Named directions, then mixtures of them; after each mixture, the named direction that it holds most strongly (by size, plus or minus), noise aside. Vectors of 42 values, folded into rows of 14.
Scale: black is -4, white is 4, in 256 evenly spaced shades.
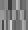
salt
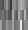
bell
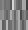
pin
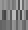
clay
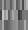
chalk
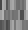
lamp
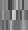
salt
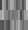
lamp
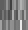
bell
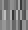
clay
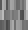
lamp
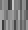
pin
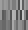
clay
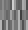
pin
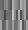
bell
